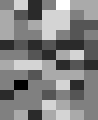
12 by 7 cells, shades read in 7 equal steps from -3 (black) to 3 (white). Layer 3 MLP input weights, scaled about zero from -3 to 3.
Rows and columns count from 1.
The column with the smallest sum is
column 3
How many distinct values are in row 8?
3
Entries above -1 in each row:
6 5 5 6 0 4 4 6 5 4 7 6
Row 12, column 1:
0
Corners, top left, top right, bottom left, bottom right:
0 1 0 0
